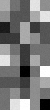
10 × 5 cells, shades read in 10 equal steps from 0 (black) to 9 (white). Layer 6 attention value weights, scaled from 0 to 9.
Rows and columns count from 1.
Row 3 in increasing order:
1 2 3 3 6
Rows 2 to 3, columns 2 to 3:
3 3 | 3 6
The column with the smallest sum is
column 3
